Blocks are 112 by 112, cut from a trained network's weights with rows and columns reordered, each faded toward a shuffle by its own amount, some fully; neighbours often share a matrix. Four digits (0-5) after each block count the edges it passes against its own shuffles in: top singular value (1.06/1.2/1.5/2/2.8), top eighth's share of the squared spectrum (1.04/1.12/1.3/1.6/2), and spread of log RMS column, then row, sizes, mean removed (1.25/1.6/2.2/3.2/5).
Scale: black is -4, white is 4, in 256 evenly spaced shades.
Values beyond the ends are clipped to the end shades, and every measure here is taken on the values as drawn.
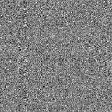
3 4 2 2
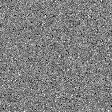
2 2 0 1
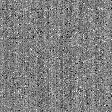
3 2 0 2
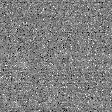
2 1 1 0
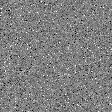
0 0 0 0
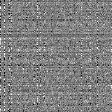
4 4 4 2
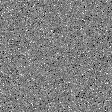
0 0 0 0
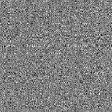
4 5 3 3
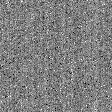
2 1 0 0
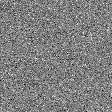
1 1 0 0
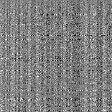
5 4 1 4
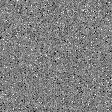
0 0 0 0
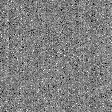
2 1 0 0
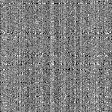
4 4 1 3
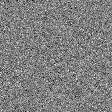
1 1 0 0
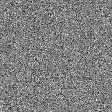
0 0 0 0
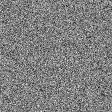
1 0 0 0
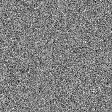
1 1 0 0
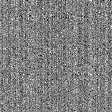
4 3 0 2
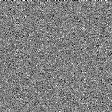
3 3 1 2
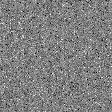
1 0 0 0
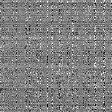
4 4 4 1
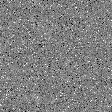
0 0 0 0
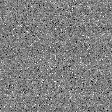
1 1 1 0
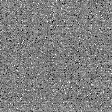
2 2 2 0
